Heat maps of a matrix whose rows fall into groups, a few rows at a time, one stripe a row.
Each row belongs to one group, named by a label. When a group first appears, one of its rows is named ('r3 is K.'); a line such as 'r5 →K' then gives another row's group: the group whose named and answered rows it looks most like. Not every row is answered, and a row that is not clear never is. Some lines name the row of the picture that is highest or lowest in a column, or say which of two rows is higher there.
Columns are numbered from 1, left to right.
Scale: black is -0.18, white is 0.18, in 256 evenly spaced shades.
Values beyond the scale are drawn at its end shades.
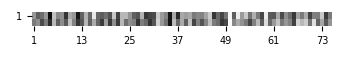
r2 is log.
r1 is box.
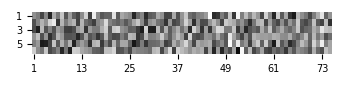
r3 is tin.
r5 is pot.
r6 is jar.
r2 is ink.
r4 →log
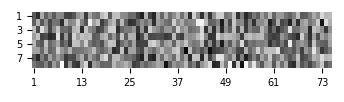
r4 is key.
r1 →tin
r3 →jar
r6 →log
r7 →tin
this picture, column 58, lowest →8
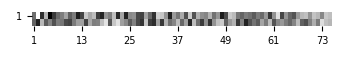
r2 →tin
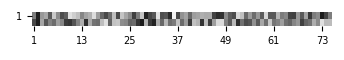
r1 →box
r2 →tin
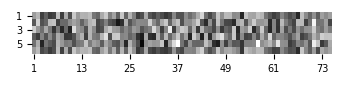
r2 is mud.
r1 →key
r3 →jar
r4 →tin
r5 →log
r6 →key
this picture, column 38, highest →3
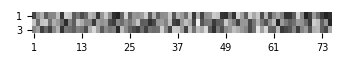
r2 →ink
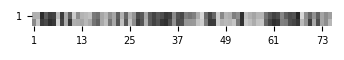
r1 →key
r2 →key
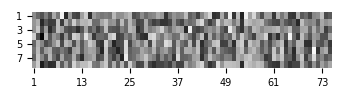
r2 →key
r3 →log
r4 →jar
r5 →mud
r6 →mud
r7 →mud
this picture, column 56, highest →1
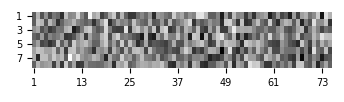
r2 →ink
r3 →mud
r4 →tin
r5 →key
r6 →ink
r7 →box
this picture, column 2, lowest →7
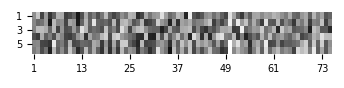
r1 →log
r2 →box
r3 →ink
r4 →tin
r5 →pot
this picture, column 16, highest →2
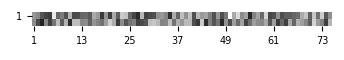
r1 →pot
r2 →jar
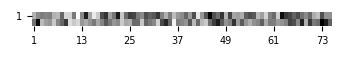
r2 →box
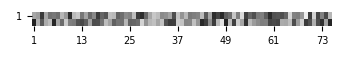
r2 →mud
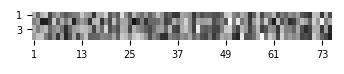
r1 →ink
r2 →pot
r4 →ink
